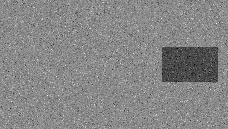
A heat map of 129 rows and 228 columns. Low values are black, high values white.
Histogram: skewed, a long tail of low values. Ninth with the lowest average: middle right. Stripes: none. Odd patch: lower, in the middle right. Average level on the scale: 50%.
